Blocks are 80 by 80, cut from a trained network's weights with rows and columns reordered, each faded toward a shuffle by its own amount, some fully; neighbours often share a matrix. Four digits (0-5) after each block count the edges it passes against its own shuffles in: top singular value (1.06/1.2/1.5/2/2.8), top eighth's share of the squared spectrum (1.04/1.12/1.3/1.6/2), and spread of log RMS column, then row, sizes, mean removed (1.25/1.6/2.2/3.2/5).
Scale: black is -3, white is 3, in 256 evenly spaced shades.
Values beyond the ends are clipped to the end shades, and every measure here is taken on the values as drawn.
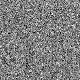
2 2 0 0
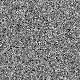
0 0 0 0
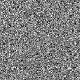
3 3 2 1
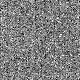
1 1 0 0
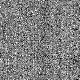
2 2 0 1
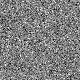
0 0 0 0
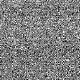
2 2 2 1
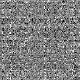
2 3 3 1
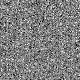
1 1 0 0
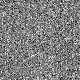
1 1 0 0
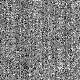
2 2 0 1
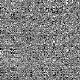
2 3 3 1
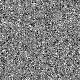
0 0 0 0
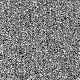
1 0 0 0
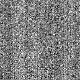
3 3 0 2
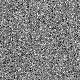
0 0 0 0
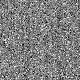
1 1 0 0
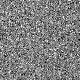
0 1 0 0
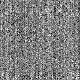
3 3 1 2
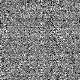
2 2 2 0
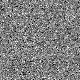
1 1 1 0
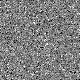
1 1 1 0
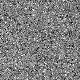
0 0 0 0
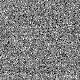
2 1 1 0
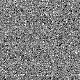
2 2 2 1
